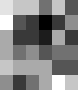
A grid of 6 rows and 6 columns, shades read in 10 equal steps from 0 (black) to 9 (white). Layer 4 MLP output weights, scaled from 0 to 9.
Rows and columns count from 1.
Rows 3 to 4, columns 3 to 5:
2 1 6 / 5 3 4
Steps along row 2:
down down down up up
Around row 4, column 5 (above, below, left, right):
6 3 3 4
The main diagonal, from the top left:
8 3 2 3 3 7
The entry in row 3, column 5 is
6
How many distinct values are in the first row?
4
